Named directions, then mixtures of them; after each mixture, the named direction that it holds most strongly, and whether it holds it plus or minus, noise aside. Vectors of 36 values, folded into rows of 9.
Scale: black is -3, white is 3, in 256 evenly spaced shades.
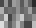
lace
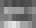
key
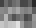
key, plus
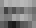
key, minus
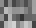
key, plus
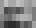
key, minus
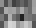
key, plus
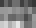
key, plus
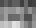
key, plus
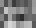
key, plus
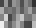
lace, plus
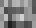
key, minus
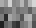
lace, minus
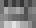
key, plus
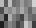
lace, minus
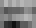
key, minus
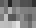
key, plus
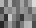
lace, minus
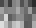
lace, plus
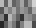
lace, minus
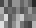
lace, plus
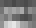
key, plus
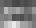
key, plus
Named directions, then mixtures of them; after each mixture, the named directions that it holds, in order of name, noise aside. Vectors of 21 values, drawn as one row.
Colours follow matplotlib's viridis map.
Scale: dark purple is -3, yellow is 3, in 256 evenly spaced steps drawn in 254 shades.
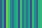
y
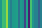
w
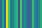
w, y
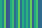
y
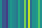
w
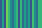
y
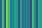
w, y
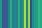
w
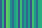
y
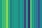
w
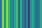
w, y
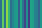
w, y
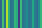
w, y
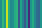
w, y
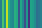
w, y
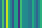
w, y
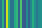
w, y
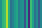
w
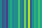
w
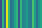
w, y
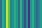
w, y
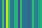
w, y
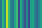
w, y
